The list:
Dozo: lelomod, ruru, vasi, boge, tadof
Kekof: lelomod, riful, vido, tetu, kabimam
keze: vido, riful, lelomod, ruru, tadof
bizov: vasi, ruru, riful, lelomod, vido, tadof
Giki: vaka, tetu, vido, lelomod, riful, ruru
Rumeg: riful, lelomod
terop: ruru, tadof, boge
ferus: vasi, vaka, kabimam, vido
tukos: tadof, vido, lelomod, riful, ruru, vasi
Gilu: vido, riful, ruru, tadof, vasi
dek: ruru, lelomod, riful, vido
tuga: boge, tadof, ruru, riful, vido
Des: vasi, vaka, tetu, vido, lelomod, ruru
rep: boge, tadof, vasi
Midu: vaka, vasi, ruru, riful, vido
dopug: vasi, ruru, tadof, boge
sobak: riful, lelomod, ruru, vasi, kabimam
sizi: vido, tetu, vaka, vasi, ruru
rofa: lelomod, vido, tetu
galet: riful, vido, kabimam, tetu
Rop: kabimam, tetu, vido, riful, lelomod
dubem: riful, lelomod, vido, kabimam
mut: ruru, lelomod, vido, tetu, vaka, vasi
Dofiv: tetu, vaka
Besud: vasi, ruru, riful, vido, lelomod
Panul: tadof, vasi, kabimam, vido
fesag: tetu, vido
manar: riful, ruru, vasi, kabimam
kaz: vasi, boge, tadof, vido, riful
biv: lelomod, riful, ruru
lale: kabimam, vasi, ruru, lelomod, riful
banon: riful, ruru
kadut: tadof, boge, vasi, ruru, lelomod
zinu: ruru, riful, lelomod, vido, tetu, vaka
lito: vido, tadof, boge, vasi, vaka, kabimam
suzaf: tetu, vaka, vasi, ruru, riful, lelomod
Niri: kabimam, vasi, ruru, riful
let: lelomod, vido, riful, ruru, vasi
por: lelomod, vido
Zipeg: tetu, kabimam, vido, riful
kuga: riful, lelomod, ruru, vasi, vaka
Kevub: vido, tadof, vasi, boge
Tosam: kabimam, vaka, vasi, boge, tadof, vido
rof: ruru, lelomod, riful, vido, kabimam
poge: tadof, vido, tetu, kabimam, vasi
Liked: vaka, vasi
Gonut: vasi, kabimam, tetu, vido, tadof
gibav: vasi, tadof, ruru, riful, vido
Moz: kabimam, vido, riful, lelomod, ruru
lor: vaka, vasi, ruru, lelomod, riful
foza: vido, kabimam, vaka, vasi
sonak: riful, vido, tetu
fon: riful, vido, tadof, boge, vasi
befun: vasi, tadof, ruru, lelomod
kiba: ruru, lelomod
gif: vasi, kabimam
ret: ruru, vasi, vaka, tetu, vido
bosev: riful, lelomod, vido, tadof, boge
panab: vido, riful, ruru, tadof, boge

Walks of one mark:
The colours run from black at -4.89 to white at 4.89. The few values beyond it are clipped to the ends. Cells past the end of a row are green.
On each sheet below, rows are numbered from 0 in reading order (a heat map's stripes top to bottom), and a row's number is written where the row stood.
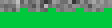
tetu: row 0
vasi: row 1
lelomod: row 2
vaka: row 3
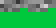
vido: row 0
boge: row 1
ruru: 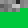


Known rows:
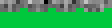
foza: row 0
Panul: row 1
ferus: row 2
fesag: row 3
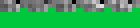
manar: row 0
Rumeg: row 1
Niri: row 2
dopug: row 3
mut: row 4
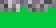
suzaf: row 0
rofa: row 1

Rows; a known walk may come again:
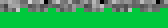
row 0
Giki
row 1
poge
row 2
rofa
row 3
bizov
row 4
Zipeg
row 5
Panul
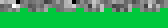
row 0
terop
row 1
Rumeg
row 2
Dozo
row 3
suzaf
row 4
sonak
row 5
Des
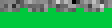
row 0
gif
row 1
fesag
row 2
Kevub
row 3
ret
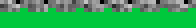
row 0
gibav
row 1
manar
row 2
foza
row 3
tukos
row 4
Gilu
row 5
Tosam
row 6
rep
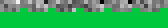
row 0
Dofiv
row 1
mut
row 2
Rop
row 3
dek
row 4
befun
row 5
Liked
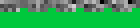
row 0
galet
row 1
ferus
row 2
banon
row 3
fon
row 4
bosev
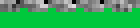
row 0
Gonut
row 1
kadut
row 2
dopug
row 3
kiba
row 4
sizi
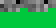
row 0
dubem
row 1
Niri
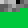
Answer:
lito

